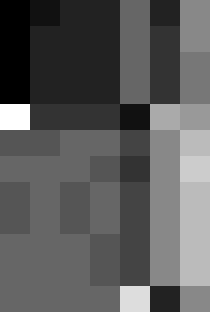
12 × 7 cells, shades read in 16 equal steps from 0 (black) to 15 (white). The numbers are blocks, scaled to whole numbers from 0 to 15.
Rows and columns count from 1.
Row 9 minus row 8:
0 0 0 0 0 0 0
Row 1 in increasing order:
0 1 2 2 2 6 8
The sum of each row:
21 23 22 22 44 45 46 45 45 46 46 47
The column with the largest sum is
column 7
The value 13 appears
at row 12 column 5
